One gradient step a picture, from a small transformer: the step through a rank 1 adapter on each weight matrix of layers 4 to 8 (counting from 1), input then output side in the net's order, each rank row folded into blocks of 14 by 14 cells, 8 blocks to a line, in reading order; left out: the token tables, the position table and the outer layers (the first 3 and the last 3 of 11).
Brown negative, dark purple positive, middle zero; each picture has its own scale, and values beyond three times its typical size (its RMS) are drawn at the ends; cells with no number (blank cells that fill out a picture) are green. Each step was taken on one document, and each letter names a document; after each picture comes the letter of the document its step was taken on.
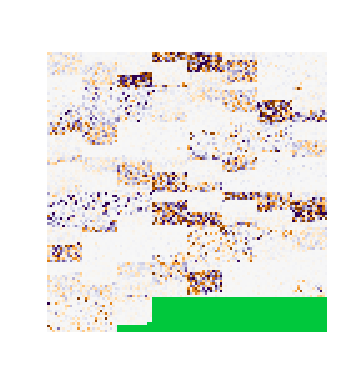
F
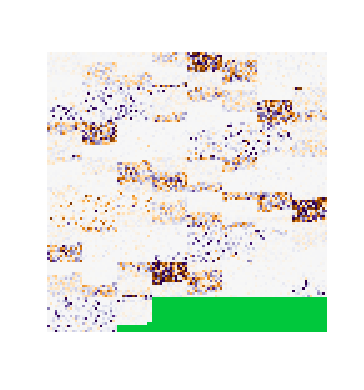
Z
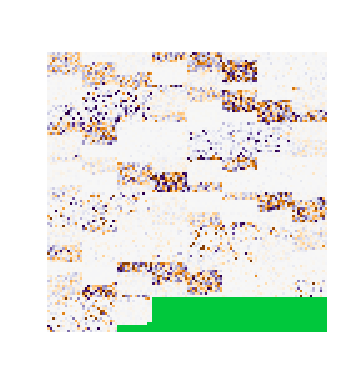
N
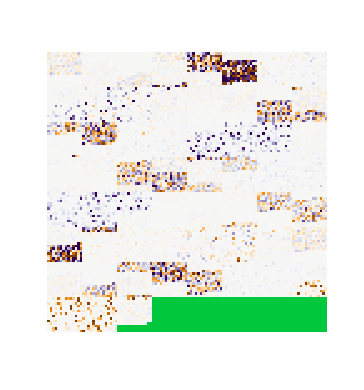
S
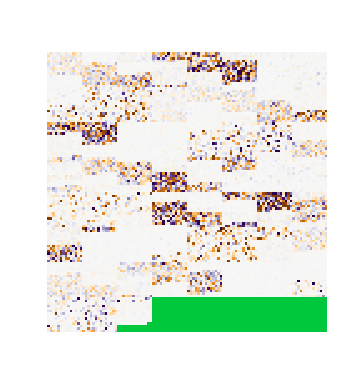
F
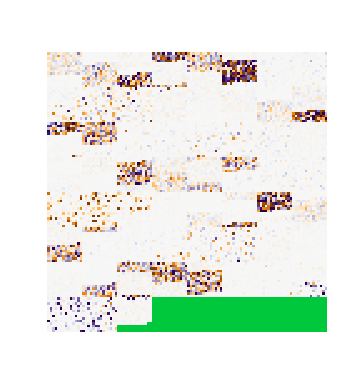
S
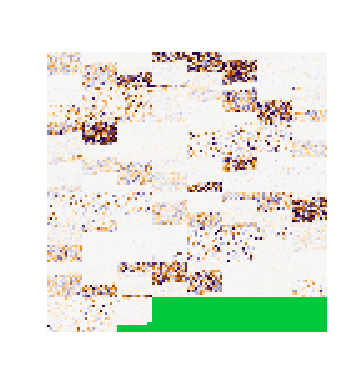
F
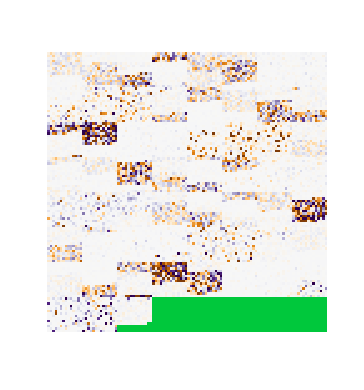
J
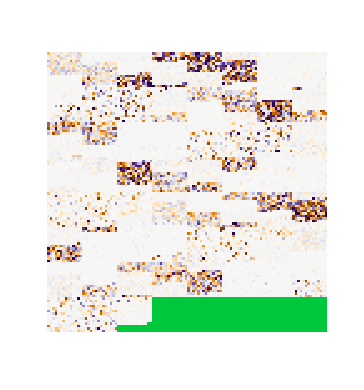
N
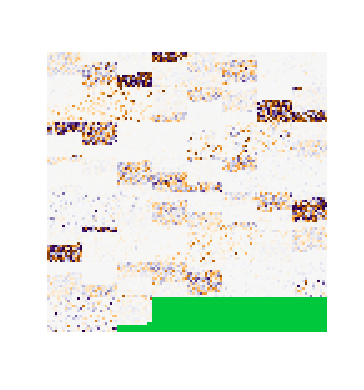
Z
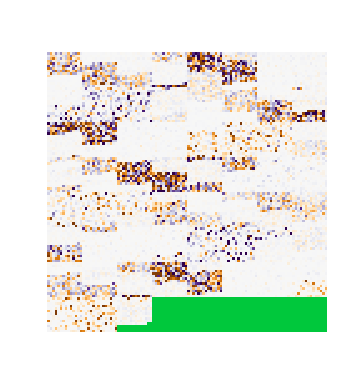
J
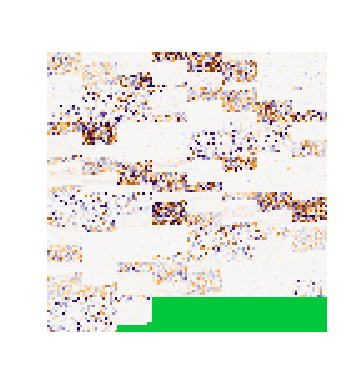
F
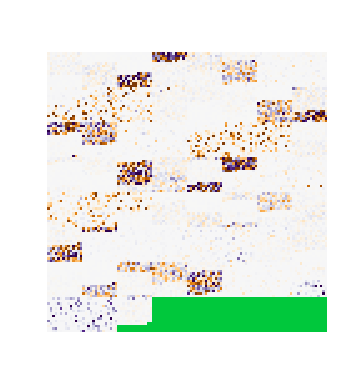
S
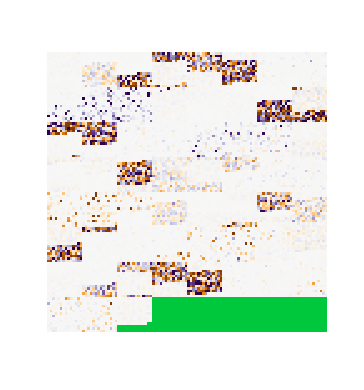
S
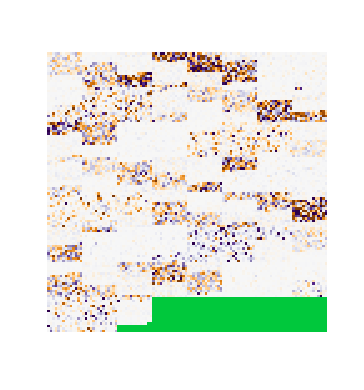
F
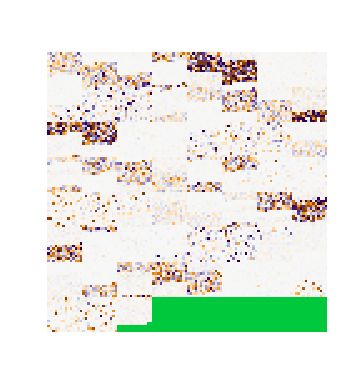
J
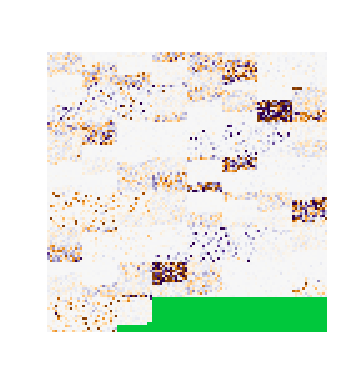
Z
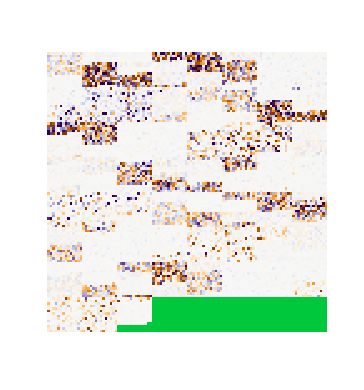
N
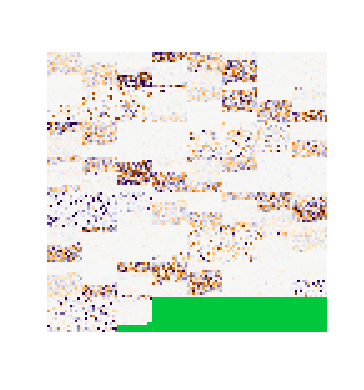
N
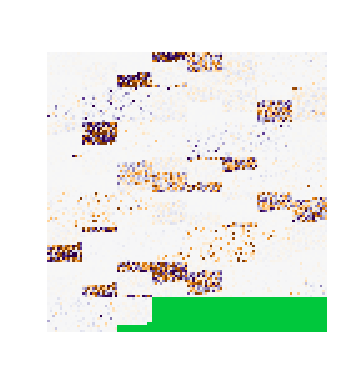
S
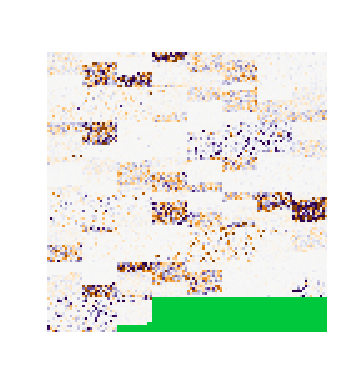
Z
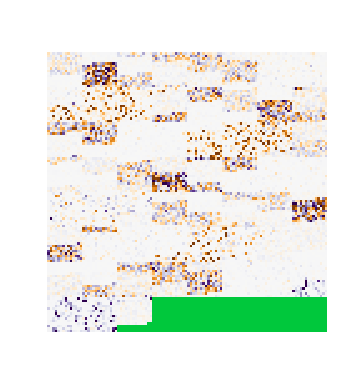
Z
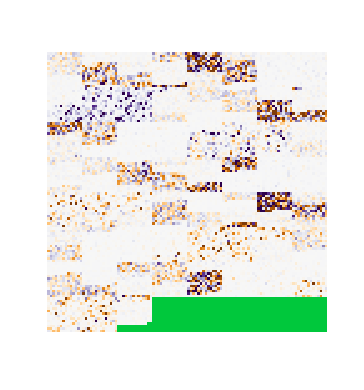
N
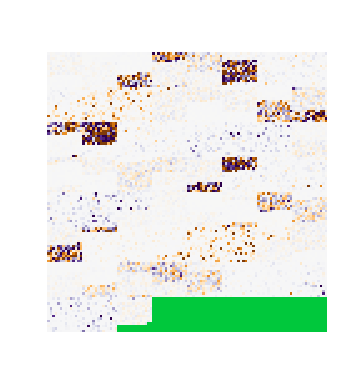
S
